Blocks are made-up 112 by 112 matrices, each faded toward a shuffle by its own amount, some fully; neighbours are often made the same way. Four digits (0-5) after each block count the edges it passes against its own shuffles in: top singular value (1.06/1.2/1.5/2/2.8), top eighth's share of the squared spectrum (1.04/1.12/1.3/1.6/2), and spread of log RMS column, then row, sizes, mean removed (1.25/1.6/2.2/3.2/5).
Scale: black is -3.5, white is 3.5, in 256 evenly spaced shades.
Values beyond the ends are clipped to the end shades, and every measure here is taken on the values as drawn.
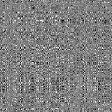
5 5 3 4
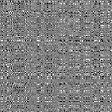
5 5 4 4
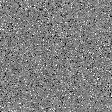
0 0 0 0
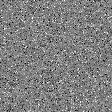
2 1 0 0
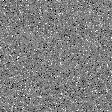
0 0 0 0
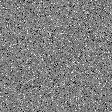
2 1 0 0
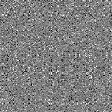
4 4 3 2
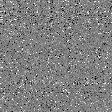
3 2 1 1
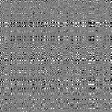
5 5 3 4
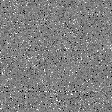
3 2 0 1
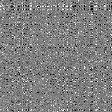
5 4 2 3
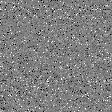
3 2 0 1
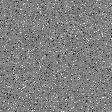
1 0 0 0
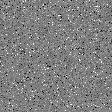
2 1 0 0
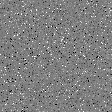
0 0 0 0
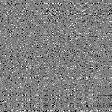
4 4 2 3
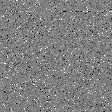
3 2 0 1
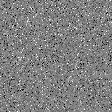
3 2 0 1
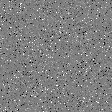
0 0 0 0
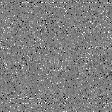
4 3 1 2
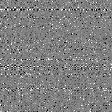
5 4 1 3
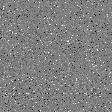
2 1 0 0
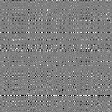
5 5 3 4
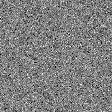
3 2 1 0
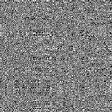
4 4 2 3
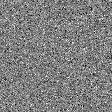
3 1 0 0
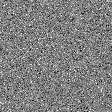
0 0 0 0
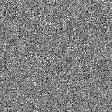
3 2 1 1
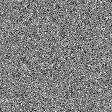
2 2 0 0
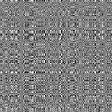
5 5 4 4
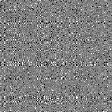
5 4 3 3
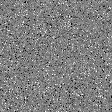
2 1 0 0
